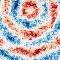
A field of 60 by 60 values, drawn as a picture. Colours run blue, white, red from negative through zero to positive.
Average level on the scale: 50%. Rings: centred on the top middle. Odd rows or columns: none.
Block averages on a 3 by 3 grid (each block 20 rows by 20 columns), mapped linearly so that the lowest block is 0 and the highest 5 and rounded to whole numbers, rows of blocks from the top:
052
021
031
